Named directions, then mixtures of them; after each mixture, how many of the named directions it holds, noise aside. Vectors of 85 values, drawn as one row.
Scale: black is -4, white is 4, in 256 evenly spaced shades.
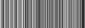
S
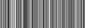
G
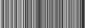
one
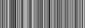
one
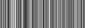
one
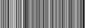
two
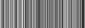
one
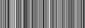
one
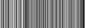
two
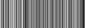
two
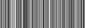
one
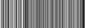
two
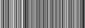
two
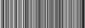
one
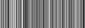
two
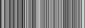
one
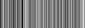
two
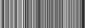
one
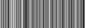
two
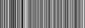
two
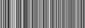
one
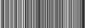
one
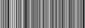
two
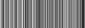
one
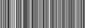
one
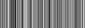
one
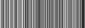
one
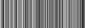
one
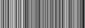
two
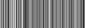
two
